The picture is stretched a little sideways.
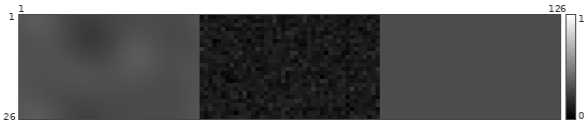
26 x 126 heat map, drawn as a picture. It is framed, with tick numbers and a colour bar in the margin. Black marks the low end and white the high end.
It is made of 1 by 3 panels. Panel 1,1: low, smooth, faint in contrast. Panel 1,2: very low, fine-grained, faint in contrast. Panel 1,3: low, flat.
